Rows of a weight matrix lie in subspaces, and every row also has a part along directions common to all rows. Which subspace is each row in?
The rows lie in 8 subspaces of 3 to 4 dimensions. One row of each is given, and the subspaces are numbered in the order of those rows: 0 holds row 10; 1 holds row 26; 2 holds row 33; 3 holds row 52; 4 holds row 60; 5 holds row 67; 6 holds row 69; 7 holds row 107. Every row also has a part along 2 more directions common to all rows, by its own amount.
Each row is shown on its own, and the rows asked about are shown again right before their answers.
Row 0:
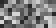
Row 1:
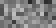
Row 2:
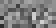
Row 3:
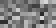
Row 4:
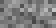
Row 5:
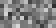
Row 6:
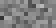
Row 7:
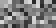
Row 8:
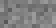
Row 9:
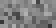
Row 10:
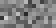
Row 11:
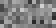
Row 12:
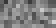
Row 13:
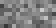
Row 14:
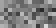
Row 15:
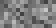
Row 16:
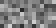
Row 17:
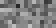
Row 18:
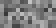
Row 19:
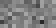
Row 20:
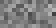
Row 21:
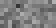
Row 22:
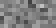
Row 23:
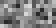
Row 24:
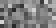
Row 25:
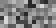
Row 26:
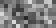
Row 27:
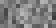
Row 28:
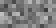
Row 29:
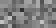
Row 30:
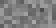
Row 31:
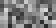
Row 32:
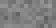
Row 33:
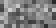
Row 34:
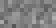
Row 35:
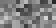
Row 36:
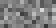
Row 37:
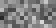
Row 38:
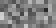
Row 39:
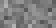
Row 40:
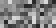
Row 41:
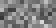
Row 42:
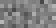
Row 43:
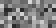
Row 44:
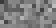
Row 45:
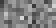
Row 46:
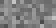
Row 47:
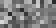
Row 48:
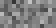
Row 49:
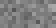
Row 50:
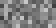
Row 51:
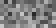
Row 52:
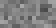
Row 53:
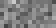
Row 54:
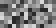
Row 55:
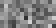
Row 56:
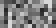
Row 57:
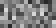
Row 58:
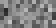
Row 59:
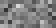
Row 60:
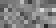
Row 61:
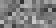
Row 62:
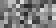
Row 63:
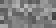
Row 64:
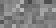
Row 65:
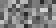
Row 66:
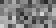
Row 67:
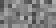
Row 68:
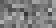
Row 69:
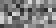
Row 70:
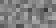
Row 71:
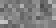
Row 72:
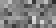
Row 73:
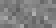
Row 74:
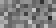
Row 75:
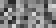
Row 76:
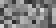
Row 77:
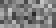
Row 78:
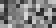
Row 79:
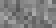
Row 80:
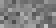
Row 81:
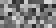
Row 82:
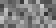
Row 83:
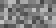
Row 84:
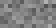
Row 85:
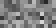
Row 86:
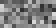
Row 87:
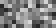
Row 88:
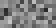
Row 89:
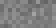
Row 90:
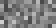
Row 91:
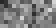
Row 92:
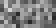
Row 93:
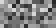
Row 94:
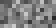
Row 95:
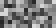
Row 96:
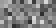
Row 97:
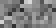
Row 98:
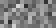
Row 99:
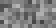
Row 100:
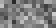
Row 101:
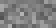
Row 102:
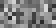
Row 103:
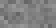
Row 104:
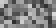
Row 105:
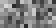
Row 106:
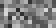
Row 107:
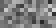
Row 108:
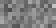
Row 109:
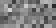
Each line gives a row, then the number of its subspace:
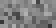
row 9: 1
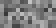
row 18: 3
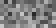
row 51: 4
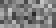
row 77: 1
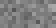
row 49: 7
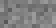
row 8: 2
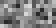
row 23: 5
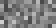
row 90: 5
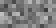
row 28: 6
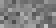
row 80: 4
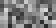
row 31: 1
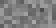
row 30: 4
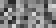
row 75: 7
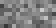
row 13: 0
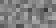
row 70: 6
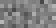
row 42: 7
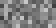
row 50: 3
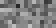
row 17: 7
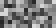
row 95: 0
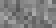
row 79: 1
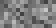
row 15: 5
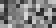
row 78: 5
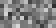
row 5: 3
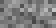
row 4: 7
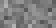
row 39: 5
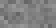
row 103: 3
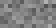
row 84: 3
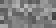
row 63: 7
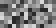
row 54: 6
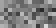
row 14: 4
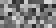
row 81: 3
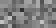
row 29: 2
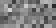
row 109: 3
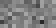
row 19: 2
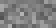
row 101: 6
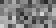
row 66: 0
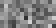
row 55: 5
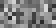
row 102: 7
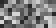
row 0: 4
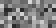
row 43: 3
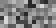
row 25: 0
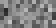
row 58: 0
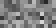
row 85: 2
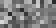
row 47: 2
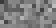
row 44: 5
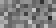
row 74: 4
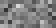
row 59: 7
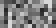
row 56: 1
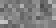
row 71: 3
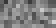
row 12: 4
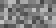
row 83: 7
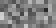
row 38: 6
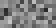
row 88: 0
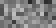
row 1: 1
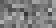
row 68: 5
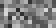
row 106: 3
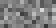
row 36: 4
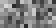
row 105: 5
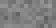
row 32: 3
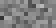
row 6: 0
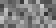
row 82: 1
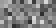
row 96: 2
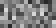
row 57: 1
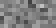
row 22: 0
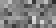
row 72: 2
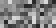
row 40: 2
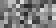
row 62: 1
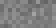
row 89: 1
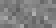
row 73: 1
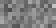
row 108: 3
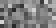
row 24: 7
